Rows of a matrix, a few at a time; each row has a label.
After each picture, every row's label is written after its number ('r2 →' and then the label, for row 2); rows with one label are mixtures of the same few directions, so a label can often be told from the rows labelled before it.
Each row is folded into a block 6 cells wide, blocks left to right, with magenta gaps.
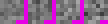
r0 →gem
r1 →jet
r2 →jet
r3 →gem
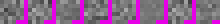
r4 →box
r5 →box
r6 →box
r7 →gem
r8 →jet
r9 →gem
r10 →box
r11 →gem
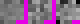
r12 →box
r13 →jet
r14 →box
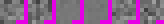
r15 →box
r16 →jet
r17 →box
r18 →gem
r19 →gem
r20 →box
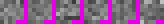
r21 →box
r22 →box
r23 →gem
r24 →box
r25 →jet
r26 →box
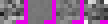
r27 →gem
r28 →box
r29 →gem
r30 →box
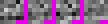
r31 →gem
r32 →gem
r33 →gem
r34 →gem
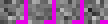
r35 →box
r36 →box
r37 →box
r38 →box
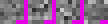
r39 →gem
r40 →gem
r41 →box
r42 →box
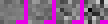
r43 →box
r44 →box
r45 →box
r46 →box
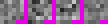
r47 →jet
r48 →box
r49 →gem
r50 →gem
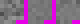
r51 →gem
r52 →box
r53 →box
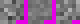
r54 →box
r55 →gem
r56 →jet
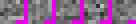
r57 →gem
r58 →jet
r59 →gem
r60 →gem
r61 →box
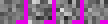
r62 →jet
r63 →box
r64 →box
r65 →box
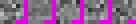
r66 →gem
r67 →gem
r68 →box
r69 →gem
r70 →box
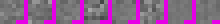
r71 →gem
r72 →box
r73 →box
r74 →gem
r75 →box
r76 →jet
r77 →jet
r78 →jet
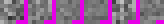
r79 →box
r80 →jet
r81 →box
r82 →gem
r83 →jet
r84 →gem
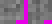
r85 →gem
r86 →jet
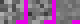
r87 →jet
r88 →gem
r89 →gem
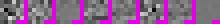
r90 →box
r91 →box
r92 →box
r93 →gem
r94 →gem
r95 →jet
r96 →gem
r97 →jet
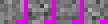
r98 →jet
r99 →gem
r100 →gem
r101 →box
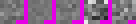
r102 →gem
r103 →box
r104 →gem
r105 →box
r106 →jet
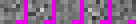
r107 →gem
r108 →jet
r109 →jet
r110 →box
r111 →jet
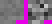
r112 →gem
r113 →gem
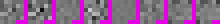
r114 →jet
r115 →jet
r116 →box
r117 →box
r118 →box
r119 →jet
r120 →box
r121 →box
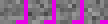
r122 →gem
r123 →gem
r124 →gem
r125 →box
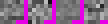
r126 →gem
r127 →box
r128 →gem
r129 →gem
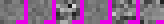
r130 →box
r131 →box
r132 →gem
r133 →jet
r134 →gem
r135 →box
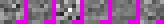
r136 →gem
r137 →gem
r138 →jet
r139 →gem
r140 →gem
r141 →box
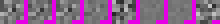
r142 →jet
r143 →jet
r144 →jet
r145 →jet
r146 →jet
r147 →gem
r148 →jet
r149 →gem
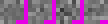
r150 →box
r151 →jet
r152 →box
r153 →gem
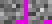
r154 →gem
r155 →jet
